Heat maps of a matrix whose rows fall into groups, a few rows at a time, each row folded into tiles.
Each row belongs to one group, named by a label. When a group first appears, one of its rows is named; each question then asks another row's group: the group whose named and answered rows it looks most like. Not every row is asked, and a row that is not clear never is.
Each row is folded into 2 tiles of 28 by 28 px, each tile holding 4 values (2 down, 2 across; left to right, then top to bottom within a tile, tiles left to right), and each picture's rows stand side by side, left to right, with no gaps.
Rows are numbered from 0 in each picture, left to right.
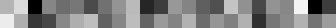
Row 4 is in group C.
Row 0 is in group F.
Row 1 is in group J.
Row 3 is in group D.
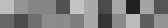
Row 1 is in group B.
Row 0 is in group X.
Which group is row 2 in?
D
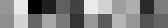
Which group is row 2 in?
F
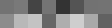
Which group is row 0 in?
J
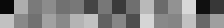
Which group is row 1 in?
J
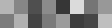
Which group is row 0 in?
C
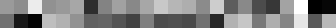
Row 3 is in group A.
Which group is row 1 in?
F
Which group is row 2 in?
A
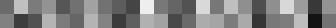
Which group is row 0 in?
X
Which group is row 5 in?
C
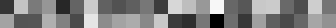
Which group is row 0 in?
X
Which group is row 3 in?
A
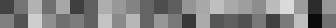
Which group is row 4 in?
A
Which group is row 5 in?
C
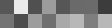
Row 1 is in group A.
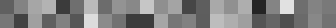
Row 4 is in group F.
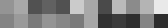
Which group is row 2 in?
A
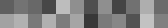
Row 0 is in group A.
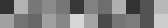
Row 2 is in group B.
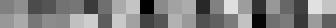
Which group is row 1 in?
J
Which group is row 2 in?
F
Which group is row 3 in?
F
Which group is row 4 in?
C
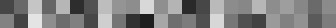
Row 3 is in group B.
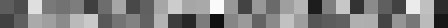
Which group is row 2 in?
B
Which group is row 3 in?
A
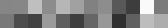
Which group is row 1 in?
X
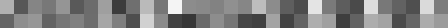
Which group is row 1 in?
B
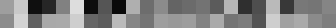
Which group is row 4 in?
B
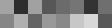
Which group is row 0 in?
D
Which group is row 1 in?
J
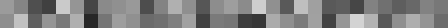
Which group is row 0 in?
D
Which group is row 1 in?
C
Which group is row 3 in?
C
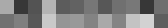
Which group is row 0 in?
B
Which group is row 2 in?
J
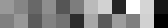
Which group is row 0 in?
C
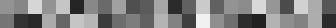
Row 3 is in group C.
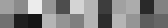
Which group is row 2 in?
F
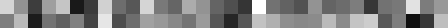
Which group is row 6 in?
J
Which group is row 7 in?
X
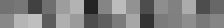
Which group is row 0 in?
J
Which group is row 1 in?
F
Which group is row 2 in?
C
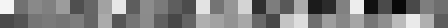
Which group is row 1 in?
B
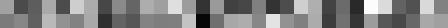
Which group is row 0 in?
B
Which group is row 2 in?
A
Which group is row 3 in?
C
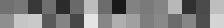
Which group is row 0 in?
J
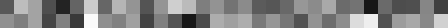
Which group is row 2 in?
C
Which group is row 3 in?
X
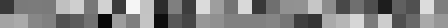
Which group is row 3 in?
A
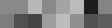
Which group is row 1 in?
F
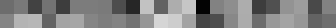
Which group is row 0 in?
J
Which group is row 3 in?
F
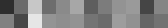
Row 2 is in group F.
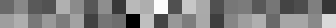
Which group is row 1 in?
C
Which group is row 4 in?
J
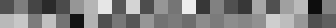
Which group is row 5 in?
F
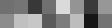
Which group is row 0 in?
J
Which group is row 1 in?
C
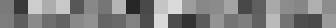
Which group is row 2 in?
B
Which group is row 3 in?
X
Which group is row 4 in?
B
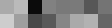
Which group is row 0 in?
F
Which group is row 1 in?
J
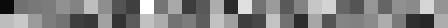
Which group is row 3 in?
B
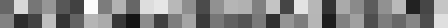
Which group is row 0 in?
X
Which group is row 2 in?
A
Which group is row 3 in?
C
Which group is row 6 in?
C
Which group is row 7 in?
B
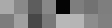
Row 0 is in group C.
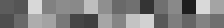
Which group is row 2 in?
J
